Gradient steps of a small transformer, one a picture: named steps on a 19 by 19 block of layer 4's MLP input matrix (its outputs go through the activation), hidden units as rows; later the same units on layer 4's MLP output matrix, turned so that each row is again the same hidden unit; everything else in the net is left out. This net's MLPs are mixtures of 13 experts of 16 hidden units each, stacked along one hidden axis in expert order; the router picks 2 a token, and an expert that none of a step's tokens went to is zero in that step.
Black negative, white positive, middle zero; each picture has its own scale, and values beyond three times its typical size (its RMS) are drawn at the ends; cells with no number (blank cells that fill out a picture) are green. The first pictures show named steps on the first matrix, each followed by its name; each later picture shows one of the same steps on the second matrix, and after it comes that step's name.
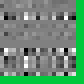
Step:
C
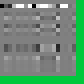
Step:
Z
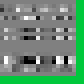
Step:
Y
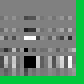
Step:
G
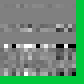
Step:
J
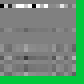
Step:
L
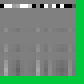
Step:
L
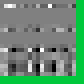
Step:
J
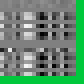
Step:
C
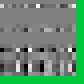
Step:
J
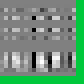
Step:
Y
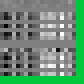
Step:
C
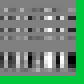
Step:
Y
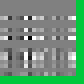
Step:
G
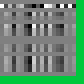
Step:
Z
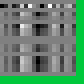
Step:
Z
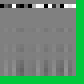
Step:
L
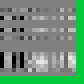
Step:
Y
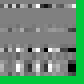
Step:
J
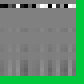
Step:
L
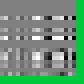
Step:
G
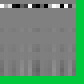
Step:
L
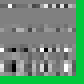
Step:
J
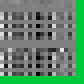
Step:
C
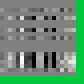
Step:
Y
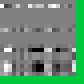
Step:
J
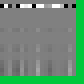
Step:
L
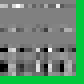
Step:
J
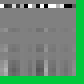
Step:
L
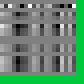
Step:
Z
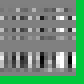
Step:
Y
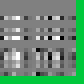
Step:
G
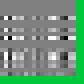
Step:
G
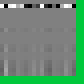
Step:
L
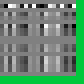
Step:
Z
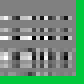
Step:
G
